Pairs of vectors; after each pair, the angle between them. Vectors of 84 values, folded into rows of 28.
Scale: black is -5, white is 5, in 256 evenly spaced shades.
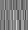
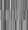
orthogonal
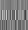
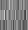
partly aligned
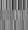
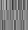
nearly parallel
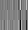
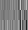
nearly parallel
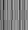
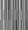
nearly opposite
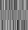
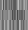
partly aligned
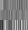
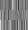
partly opposed
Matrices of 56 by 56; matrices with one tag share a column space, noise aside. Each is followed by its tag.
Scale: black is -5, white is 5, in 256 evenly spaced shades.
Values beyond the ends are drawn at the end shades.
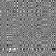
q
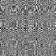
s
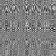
s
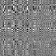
s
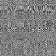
s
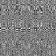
s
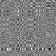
q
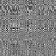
s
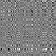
q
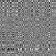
q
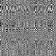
s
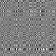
q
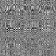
s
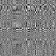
s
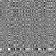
q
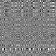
q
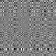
q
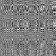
s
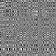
q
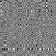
q
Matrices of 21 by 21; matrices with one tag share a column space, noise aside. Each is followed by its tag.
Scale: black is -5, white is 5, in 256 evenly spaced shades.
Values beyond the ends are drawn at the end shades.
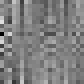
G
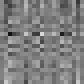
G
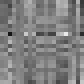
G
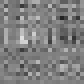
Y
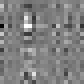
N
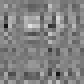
N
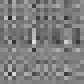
Y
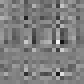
Y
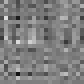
Y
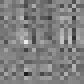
Y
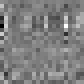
N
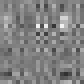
N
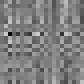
G
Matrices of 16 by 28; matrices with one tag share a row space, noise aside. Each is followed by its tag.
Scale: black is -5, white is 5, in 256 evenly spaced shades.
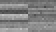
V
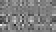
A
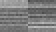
V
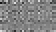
A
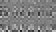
A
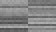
V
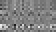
A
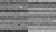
V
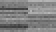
V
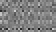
A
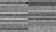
V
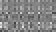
A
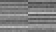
V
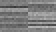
V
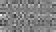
A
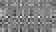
A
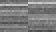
V
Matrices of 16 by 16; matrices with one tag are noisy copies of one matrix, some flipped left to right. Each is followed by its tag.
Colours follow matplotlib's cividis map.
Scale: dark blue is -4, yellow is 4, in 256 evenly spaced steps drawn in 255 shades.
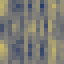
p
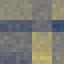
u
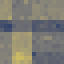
u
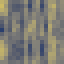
p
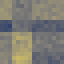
u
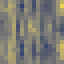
p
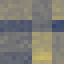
u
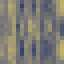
p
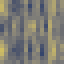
p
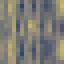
p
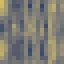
p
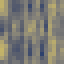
p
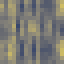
p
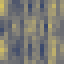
p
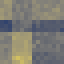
u
